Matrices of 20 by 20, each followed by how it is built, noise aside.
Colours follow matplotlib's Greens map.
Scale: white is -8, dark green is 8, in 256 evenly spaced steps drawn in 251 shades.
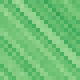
Toeplitz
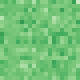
low rank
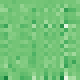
low rank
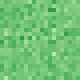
low rank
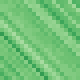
Toeplitz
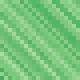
Toeplitz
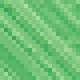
Toeplitz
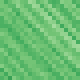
Toeplitz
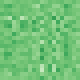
low rank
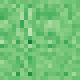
low rank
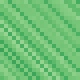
Toeplitz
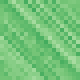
Toeplitz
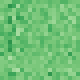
low rank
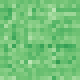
low rank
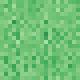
low rank
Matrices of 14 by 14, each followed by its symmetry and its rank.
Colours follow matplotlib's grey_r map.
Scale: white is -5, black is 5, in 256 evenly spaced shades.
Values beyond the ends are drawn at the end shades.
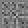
symmetric, rank three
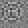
antisymmetric, rank two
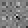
symmetric, rank three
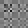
symmetric, rank two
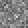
symmetric, full rank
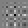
symmetric, rank one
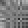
symmetric, rank two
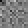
symmetric, rank three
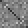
symmetric, full rank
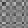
symmetric, rank one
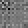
symmetric, rank three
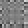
antisymmetric, rank two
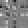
antisymmetric, rank two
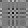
symmetric, rank one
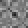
symmetric, rank three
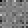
symmetric, rank two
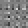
antisymmetric, rank two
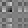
symmetric, rank one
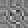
antisymmetric, rank two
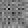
symmetric, rank two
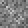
symmetric, full rank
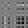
symmetric, rank one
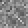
symmetric, full rank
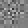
antisymmetric, rank two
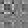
symmetric, rank two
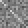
symmetric, full rank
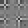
symmetric, rank two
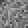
symmetric, full rank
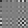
symmetric, rank one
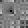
symmetric, rank three
